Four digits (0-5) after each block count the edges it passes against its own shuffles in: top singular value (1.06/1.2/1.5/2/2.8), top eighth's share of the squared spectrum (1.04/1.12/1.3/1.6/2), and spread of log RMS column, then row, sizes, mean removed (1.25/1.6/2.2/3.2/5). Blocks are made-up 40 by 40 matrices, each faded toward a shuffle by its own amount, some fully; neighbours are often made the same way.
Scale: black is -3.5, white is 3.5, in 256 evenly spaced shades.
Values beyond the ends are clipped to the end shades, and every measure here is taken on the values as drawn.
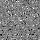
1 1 0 1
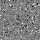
0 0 0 0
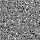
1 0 0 0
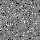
0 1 0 0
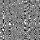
3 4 2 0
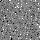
0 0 0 0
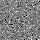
0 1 0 0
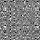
3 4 2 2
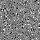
2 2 0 0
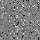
3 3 2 0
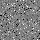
0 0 0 0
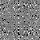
3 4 2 1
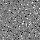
0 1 0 0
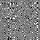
3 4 2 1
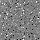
1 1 0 0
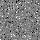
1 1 0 0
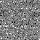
2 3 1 1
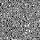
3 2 0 1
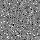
1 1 0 0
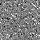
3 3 0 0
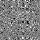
3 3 2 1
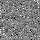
2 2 0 0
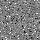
0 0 0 0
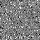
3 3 0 1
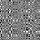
4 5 3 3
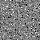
1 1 0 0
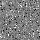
1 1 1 0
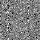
1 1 2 0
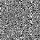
1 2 2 0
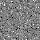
0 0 0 0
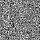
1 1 1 0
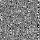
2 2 2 0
